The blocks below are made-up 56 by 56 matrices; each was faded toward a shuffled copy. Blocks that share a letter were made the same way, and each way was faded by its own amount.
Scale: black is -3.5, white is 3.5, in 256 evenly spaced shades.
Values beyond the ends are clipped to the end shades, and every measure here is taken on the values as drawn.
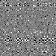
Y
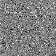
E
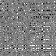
Y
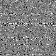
E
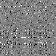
Y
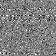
E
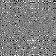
Y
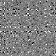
Y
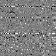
Y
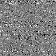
E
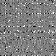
Y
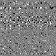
Y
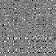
Y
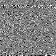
E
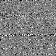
E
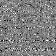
E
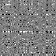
Y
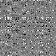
Y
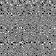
Y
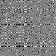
Y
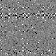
Y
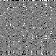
Y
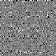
Y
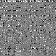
Y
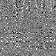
Y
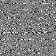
E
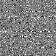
E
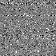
E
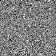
E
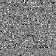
E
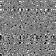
Y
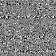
E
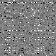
Y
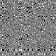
Y
